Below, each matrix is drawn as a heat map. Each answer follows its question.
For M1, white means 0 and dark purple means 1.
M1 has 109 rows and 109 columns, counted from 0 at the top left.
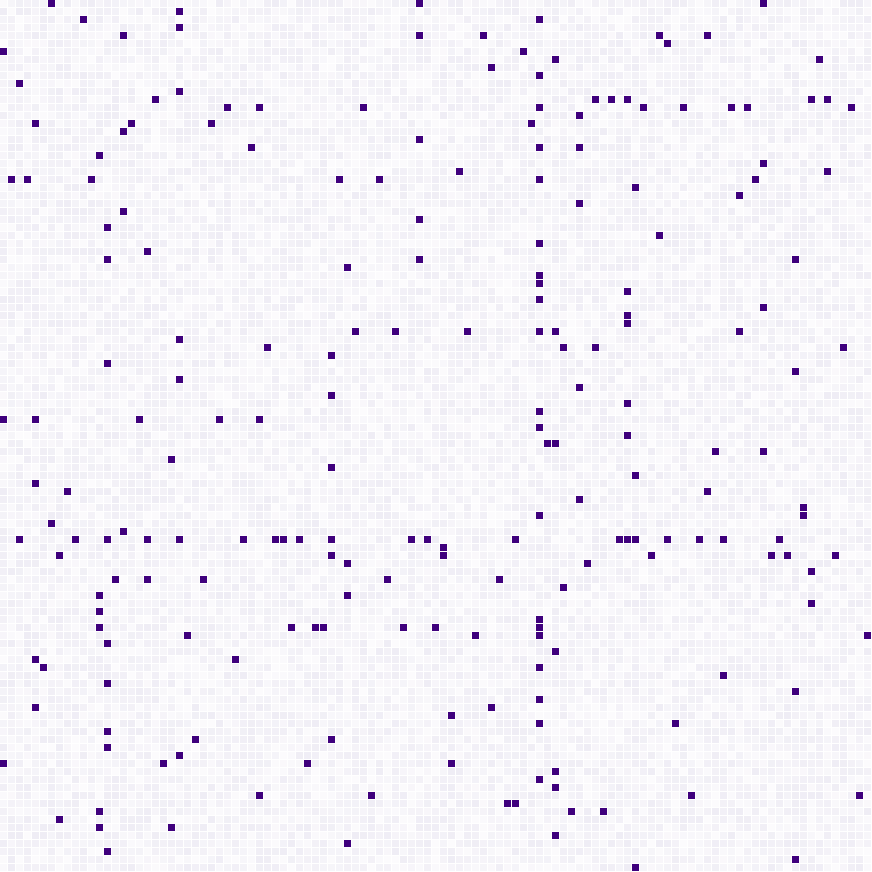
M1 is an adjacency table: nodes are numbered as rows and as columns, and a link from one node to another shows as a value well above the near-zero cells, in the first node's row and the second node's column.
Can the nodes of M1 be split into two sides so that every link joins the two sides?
yes
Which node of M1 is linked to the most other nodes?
node 67
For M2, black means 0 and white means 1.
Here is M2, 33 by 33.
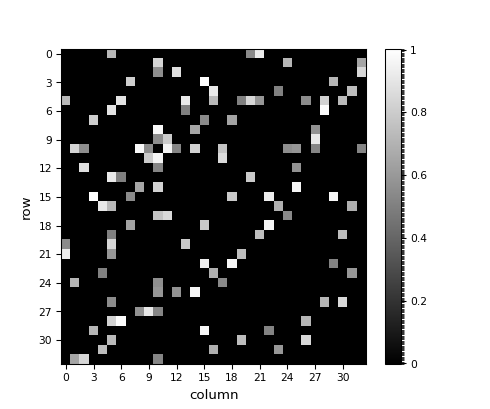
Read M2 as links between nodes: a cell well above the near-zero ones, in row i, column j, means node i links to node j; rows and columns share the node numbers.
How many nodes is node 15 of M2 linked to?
5
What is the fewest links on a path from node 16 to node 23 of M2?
1
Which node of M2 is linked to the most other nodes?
node 10
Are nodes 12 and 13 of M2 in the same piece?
no
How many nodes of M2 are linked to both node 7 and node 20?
0
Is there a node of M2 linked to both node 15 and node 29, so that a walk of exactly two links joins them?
yes
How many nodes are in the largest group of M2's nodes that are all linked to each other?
4
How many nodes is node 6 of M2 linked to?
3
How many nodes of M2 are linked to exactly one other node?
0
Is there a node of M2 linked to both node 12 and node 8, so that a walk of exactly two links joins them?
yes
